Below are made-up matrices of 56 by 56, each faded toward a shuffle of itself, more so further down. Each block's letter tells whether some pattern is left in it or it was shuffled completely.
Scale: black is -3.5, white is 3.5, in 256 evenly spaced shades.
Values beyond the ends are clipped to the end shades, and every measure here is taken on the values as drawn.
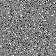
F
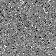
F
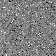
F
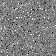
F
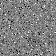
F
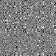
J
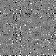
J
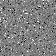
F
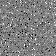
F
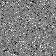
F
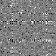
J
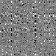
J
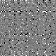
J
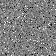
F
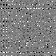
J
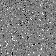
F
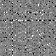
J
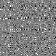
J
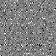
J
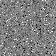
F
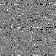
J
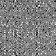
J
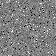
F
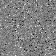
F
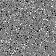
F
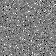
F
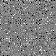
J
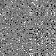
J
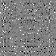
J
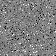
F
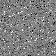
F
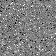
F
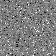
F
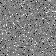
F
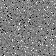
F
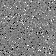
F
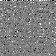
J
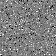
F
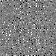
J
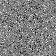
F
